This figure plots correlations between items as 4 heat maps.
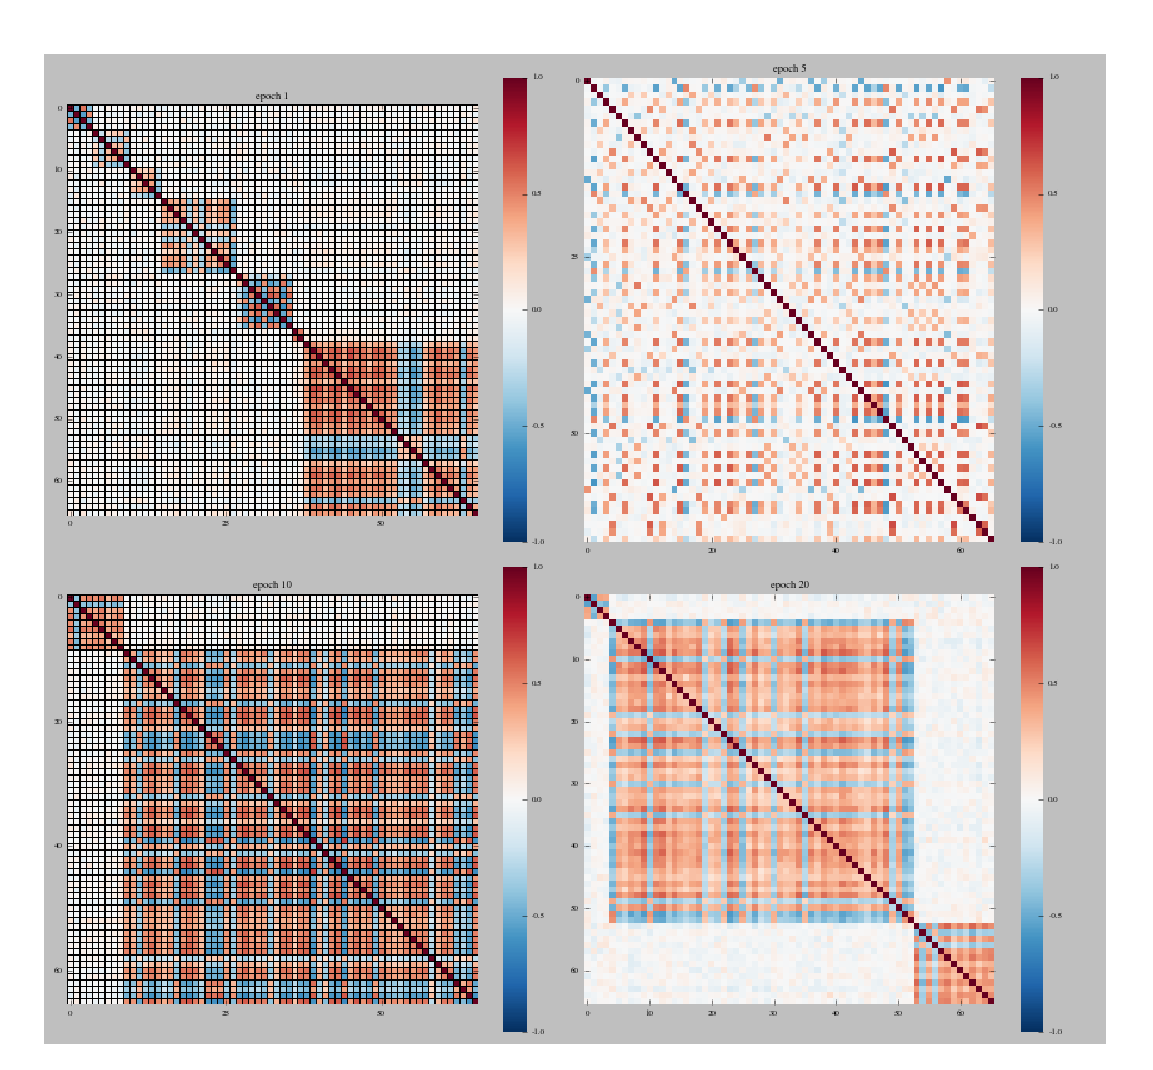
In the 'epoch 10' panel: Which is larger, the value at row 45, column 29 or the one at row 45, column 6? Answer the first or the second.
the first
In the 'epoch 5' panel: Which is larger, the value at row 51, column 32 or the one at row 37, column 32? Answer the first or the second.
the second
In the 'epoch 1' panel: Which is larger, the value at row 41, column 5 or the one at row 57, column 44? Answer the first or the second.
the second
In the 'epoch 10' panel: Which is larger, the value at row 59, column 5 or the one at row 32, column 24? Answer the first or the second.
the second
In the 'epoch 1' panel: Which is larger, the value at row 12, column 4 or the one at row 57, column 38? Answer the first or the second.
the second
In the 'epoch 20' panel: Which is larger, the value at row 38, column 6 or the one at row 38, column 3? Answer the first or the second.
the first
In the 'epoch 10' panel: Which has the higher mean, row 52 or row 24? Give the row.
52
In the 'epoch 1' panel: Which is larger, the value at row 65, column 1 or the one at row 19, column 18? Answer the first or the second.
the first
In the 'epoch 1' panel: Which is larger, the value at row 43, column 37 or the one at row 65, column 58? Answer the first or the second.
the second
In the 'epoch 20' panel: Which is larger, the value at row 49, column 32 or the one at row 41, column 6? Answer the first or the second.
the second
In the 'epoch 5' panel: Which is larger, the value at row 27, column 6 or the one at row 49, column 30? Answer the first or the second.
the second
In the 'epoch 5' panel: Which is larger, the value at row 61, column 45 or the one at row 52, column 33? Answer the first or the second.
the first
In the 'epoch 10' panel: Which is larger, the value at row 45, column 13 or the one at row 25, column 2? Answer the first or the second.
the first
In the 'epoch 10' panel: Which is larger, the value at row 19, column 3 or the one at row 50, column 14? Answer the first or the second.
the second
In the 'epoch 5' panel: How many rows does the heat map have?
66
